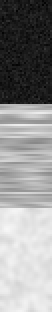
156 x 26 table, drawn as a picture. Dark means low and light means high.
It is made of 3 by 1 panels. Panel 1,1: very low, fine-grained, faint in contrast. Panel 2,1: high, streaked across. Panel 3,1: very high, blotchy, faint in contrast.
